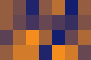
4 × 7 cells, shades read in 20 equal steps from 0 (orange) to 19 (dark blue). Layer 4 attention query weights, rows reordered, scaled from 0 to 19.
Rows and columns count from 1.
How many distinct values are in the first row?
6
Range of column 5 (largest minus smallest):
19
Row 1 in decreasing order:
19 18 11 9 8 8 5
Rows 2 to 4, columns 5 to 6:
14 16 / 19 12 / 0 3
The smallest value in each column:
8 3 0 7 0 3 6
